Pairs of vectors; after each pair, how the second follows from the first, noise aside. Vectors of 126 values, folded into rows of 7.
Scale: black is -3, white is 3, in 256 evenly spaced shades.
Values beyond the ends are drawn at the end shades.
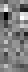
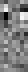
copied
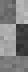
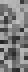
shuffled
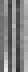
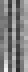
copied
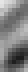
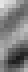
copied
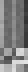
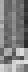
copied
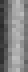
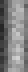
copied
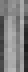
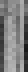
copied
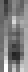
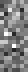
shuffled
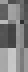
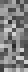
shuffled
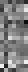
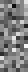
shuffled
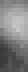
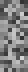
shuffled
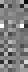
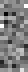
shuffled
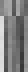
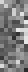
shuffled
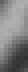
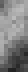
copied
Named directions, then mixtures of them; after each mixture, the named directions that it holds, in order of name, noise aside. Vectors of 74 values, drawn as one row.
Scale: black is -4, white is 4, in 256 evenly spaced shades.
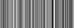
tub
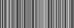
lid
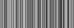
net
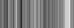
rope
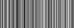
lid, tub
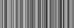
net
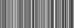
lid, tub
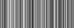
lid, net, tub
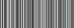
lid, net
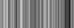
rope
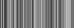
lid, net, rope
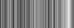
lid, rope, tub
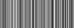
lid, tub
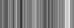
rope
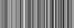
net, tub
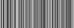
lid, net, tub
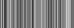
lid, net, rope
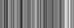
net, rope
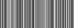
lid, net, tub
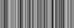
net, rope, tub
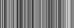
lid, net, rope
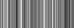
lid, rope, tub
